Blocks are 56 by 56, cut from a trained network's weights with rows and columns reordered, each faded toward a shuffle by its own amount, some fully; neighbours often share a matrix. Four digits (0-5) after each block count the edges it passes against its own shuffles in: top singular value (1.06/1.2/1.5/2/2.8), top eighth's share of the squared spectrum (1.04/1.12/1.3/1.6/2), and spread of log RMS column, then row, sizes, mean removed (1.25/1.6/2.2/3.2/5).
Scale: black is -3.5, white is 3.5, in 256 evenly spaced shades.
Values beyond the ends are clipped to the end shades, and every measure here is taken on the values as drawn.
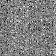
2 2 0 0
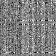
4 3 1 2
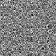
3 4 2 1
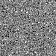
0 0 0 0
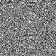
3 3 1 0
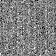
2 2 0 0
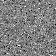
0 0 0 0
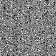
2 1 0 1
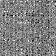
3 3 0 2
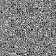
3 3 2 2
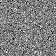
0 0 0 0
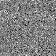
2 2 0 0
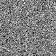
2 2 1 0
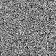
2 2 0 0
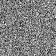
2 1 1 0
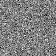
2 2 0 0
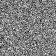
0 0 0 0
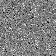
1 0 0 0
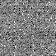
2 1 1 0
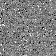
1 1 0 0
